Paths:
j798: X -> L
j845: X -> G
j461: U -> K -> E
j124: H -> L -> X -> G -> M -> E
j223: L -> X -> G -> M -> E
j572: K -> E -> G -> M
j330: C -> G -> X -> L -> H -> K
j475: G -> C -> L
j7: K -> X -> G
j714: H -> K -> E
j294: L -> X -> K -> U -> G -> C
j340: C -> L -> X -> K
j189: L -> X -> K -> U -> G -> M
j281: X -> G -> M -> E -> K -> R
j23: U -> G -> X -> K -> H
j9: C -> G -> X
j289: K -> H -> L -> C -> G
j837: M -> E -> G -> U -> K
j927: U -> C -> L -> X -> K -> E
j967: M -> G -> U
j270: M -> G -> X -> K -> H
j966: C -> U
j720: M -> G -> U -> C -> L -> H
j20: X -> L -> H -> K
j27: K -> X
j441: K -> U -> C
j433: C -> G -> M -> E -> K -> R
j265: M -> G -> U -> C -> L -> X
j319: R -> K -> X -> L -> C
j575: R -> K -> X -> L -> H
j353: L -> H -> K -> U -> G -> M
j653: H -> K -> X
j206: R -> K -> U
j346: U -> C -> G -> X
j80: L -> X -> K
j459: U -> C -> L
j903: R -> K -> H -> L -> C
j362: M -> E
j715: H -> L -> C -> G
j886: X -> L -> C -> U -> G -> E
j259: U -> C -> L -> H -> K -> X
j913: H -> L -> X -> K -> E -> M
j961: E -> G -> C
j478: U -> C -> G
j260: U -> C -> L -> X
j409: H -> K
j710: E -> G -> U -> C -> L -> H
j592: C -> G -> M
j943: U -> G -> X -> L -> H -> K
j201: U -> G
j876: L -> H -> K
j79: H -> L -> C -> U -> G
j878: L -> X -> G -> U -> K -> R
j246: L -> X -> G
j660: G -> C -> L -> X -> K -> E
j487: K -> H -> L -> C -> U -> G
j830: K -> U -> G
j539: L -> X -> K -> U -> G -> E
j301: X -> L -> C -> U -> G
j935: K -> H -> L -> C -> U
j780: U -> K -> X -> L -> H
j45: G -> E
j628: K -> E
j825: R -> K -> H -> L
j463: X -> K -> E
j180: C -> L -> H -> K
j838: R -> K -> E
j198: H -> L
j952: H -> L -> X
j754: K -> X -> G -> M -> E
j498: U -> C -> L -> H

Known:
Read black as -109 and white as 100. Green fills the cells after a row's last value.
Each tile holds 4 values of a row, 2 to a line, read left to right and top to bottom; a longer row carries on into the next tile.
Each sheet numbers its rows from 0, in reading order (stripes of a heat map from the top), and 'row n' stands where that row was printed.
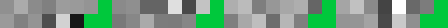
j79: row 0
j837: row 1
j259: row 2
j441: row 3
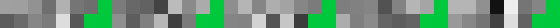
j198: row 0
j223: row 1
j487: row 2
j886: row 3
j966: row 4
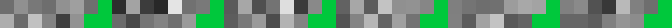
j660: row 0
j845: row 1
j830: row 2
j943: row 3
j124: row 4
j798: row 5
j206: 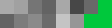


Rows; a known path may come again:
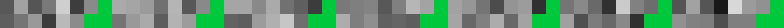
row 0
j830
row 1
j461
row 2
j825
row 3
j886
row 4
j319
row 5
j475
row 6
j346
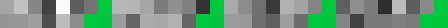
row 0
j441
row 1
j903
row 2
j260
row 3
j45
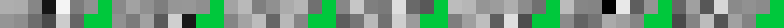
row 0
j966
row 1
j79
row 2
j259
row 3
j409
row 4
j935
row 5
j362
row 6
j943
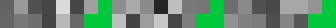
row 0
j201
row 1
j433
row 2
j301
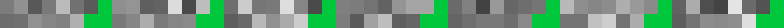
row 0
j80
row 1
j837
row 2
j653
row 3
j124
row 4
j878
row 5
j913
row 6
j27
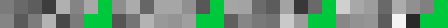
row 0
j223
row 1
j20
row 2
j206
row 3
j498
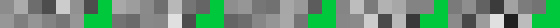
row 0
j340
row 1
j198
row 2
j952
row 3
j487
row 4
j281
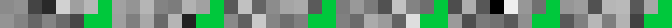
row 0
j265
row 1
j710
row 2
j330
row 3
j463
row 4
j9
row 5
j353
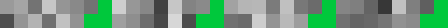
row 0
j780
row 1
j459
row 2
j714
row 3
j798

